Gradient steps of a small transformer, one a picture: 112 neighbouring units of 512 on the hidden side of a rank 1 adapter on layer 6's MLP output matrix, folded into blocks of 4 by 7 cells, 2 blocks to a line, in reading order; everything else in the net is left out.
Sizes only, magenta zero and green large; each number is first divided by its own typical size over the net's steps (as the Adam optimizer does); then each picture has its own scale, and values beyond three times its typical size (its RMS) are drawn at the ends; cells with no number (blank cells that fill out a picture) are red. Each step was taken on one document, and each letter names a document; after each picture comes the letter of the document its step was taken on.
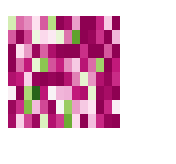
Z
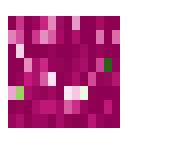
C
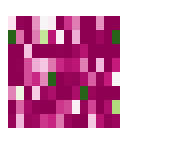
C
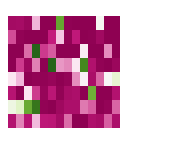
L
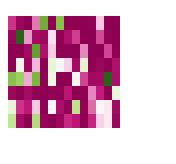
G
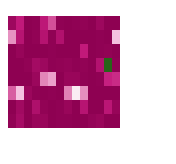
C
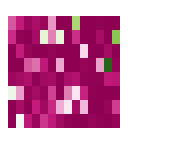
C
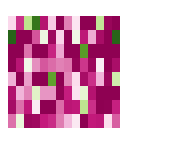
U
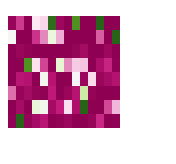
C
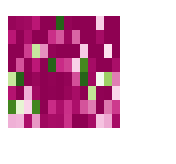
L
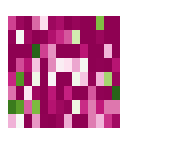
G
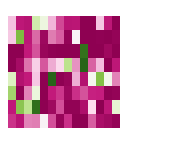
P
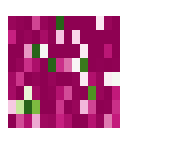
L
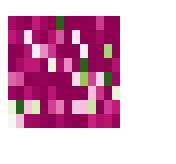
G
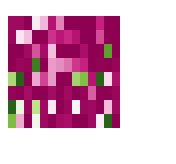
G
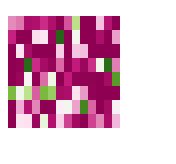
U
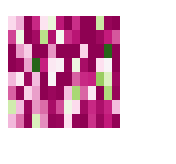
Z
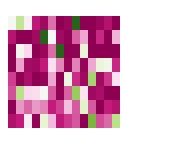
U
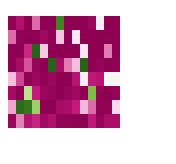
L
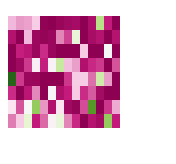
P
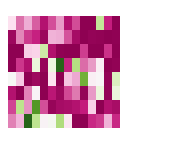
P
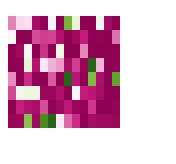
U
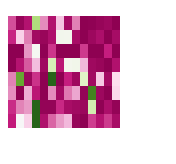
P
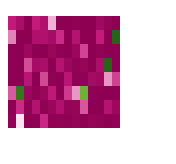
C
